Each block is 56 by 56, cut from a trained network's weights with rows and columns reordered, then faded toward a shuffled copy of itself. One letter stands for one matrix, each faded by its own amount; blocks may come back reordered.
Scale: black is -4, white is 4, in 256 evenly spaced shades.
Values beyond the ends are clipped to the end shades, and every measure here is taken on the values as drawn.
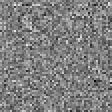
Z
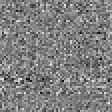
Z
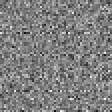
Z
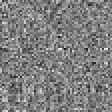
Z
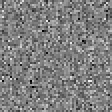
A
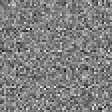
Z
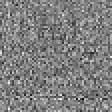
Z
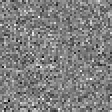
A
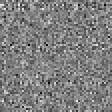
Z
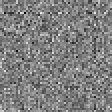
Z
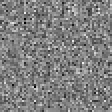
A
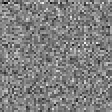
Z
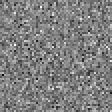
A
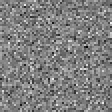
A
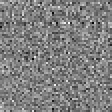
Z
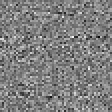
Z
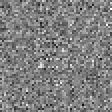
A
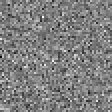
A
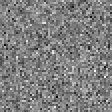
A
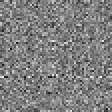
Z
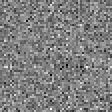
A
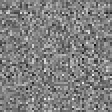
Z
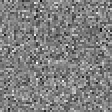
A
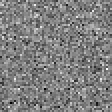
A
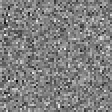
A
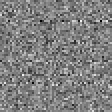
Z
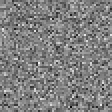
A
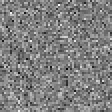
A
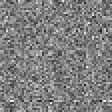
Z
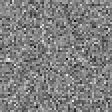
A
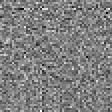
Z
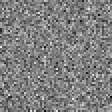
A
